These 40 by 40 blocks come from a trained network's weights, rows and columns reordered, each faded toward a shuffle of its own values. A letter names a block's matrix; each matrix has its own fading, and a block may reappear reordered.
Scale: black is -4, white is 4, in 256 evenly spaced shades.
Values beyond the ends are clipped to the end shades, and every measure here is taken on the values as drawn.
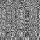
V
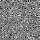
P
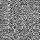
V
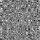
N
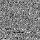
P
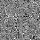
N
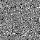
P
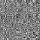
V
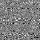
P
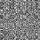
V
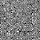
N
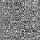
V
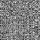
V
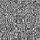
V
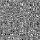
N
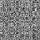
V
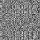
V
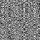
V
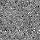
N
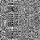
V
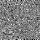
P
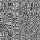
V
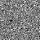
P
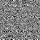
P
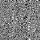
N
